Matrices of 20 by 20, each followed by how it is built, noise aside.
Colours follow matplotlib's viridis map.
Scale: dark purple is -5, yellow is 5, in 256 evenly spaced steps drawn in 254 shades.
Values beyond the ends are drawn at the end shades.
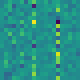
uneven columns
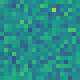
noise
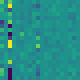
uneven columns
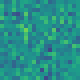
noise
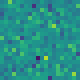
noise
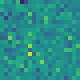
noise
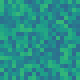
noise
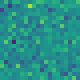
noise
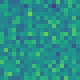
noise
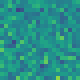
noise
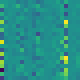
uneven columns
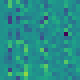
uneven columns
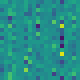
uneven columns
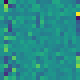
uneven columns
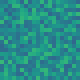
noise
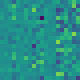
uneven columns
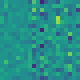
uneven columns
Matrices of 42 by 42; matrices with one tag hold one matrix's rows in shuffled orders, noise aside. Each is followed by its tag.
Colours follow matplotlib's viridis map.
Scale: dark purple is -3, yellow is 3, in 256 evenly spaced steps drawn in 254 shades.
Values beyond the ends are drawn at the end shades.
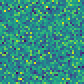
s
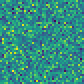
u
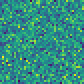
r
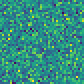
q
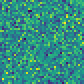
r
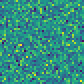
s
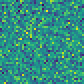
s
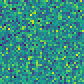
q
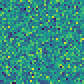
q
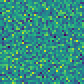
u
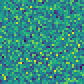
s
